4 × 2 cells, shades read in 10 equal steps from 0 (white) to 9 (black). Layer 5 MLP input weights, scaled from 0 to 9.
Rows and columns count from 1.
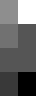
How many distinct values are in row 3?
1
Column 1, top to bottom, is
4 5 6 7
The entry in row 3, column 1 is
6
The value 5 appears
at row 2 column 1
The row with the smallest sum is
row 1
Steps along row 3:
same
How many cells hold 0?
1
